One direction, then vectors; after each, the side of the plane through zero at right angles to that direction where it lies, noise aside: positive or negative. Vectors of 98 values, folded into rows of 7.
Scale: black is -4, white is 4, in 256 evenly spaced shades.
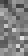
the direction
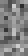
positive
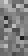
negative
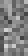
negative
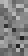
negative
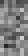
positive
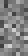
positive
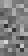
negative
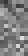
positive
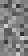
positive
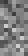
positive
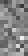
positive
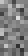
negative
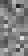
positive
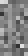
negative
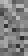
negative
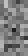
negative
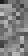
positive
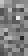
negative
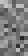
negative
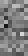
negative
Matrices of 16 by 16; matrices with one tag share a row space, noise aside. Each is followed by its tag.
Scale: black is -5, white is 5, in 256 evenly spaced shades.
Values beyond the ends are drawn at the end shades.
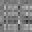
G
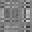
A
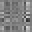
A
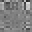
A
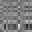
G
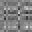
G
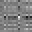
G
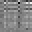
G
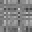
G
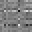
G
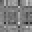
G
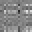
G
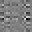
A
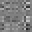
A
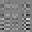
A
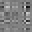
A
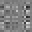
A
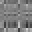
G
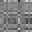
G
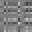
G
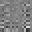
A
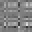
G
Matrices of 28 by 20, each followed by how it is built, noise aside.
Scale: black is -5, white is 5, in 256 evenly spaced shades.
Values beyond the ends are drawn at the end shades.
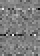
uneven rows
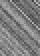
Toeplitz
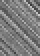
Toeplitz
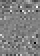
uneven rows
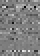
uneven rows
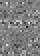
uneven rows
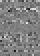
uneven rows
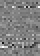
uneven rows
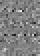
uneven rows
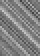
Toeplitz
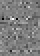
uneven rows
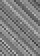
Toeplitz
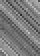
Toeplitz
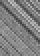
Toeplitz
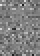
uneven rows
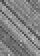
Toeplitz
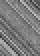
Toeplitz
